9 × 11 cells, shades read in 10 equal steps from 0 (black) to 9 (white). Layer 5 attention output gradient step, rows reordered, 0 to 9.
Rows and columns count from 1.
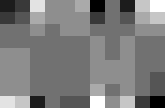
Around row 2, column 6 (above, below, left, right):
6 5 5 2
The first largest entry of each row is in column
11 11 3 7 1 1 1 7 7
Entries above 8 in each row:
1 0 0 0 0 0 0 0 1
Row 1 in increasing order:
0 1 1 2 4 5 5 6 7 8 9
